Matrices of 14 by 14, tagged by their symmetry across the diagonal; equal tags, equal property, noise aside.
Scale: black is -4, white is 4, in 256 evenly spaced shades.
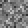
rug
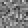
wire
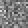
wire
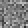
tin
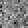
wire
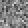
wire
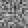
tin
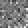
rug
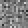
tin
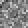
rug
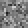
tin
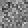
rug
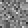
tin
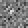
rug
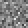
wire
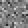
tin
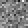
wire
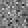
wire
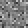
tin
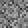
rug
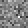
wire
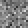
tin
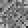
rug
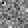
rug
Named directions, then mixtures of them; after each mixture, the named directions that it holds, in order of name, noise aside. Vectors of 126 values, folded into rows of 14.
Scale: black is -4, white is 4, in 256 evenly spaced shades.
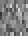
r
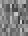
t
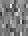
r, t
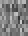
t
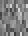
r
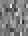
r, t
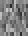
r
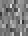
r, t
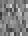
r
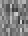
t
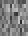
t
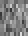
r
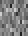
r, t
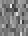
r, t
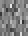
r, t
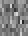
r, t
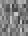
t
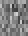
t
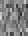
r, t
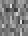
r, t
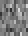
r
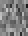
r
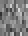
r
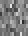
r, t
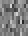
r, t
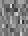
r, t
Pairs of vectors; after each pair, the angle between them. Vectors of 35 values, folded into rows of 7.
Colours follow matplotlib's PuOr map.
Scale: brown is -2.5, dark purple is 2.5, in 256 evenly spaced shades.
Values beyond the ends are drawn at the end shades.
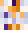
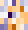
partly aligned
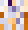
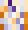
nearly parallel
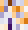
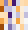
partly aligned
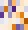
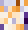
partly opposed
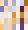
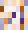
nearly opposite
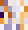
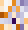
partly opposed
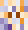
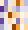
partly aligned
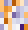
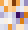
partly aligned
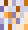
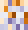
orthogonal
